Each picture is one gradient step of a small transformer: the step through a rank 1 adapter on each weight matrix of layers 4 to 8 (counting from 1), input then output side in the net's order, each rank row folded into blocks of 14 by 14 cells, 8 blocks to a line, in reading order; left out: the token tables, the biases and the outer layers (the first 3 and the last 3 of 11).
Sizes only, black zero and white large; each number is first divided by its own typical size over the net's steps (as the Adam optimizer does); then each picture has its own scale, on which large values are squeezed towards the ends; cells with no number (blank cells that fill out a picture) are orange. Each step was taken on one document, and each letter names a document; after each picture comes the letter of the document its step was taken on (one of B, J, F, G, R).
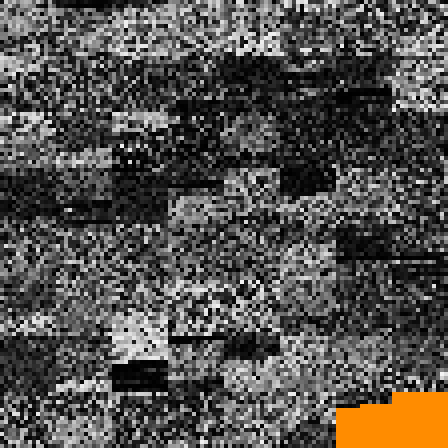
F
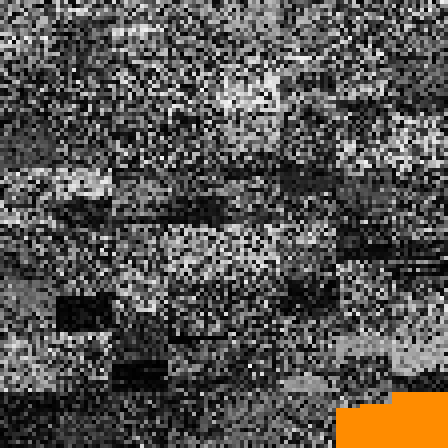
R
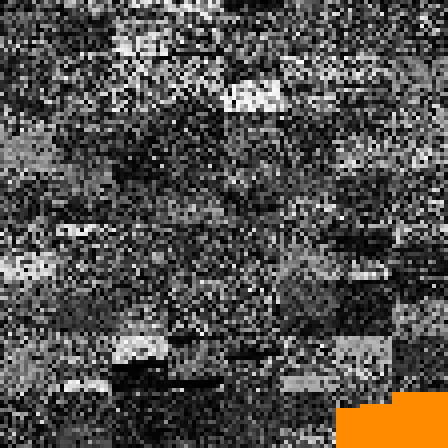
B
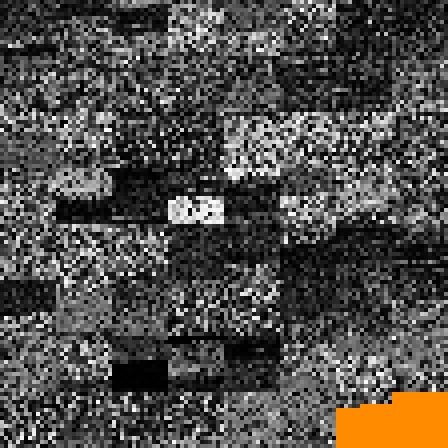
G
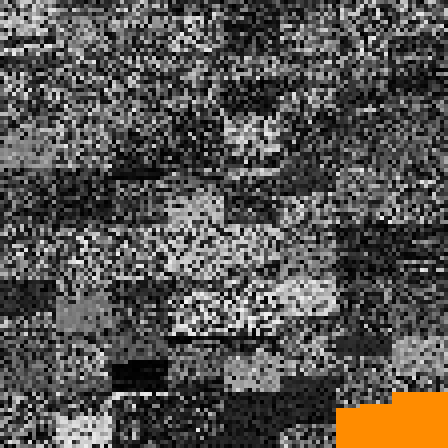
F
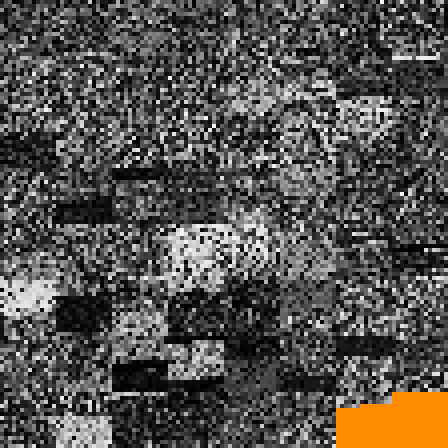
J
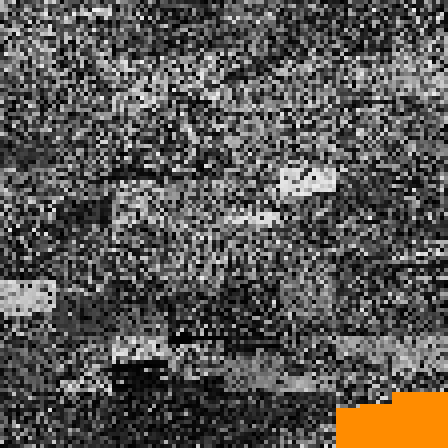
J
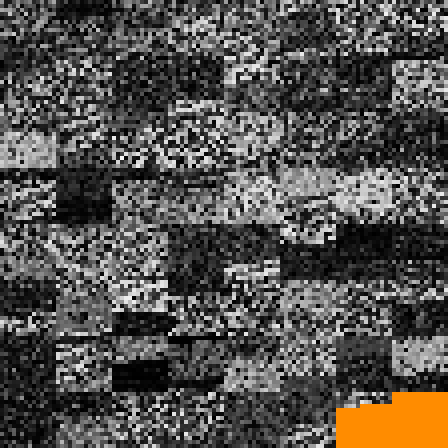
R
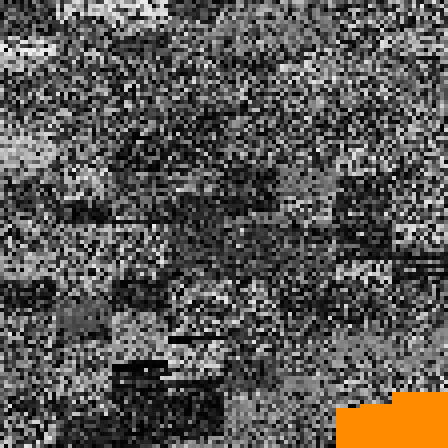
F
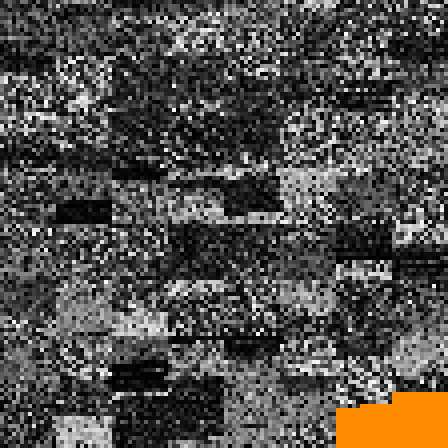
B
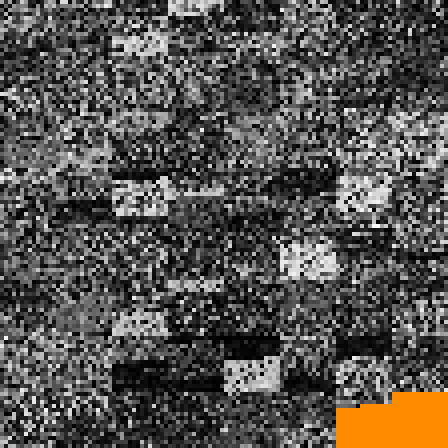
J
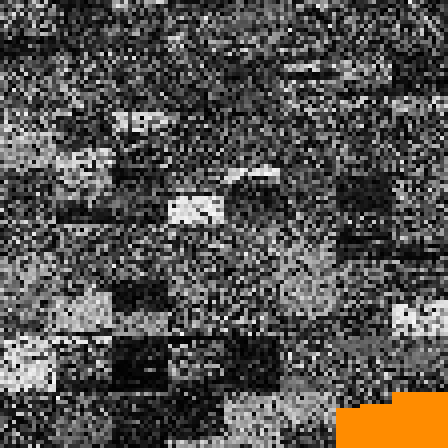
F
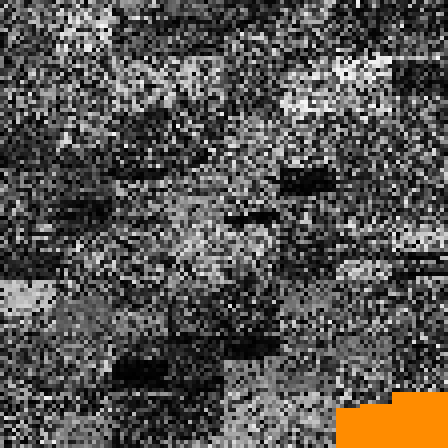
J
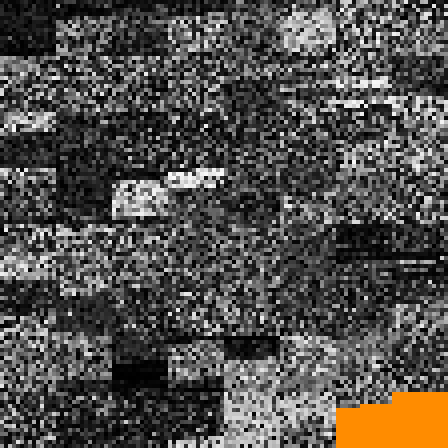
F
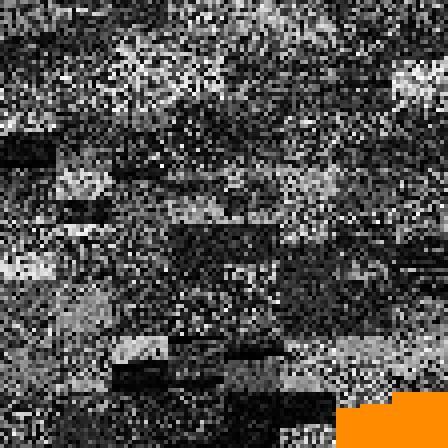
B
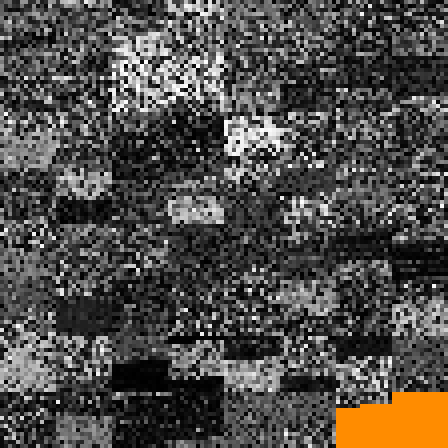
B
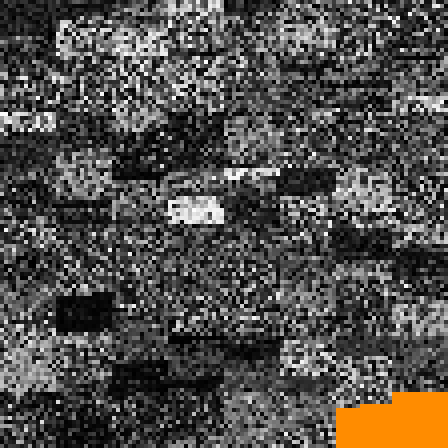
B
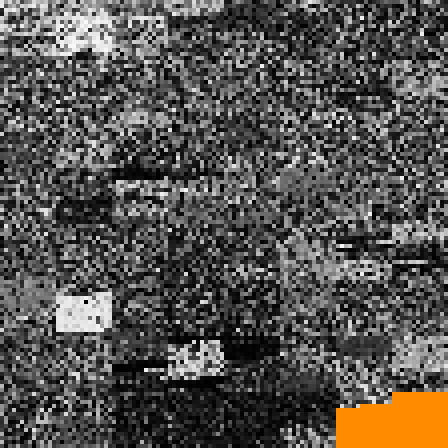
J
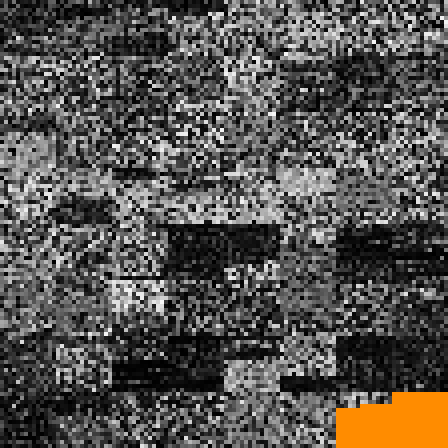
R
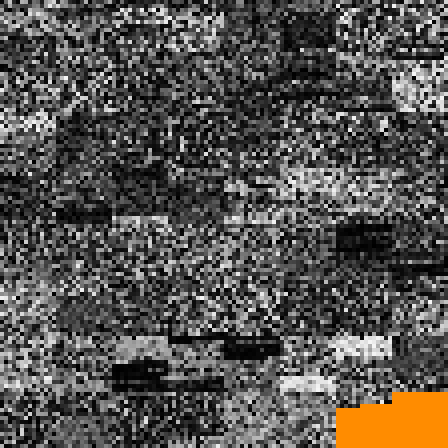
F
